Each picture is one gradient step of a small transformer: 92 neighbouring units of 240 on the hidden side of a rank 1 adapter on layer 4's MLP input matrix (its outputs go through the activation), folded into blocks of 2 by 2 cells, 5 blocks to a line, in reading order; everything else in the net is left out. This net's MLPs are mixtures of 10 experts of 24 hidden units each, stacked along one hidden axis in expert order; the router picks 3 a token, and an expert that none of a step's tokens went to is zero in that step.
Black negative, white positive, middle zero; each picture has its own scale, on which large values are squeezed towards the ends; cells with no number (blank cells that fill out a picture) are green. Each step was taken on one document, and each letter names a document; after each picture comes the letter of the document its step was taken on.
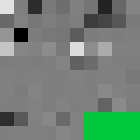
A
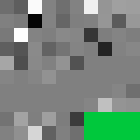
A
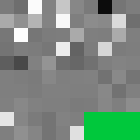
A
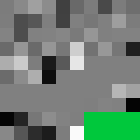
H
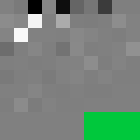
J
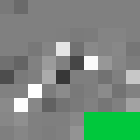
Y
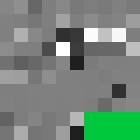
A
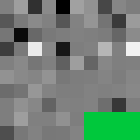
J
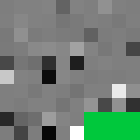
H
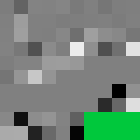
H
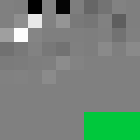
J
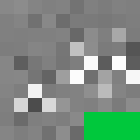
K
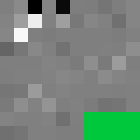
J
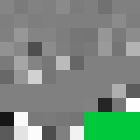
H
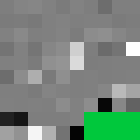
H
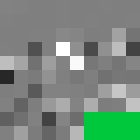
Y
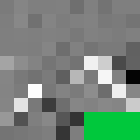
K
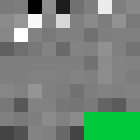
J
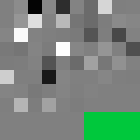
J
